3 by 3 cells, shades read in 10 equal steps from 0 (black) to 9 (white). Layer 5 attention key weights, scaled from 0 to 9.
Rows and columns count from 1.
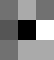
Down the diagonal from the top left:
4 0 6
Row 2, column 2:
0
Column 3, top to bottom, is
4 9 6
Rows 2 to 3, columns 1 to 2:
3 0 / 4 6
